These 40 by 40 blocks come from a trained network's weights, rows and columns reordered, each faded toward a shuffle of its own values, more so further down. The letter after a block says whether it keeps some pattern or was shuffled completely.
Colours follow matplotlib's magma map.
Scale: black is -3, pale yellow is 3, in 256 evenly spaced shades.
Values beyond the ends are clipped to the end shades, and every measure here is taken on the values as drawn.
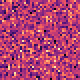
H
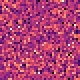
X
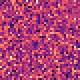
X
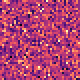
H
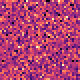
H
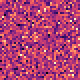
X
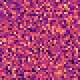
H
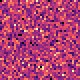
X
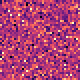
X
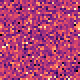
X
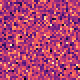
X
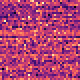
H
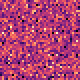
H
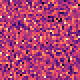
X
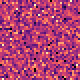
X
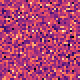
H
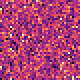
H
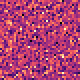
X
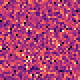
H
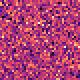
H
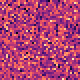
H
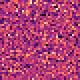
H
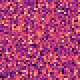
H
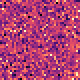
H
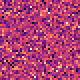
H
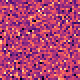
X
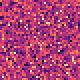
X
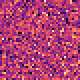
X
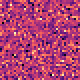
H
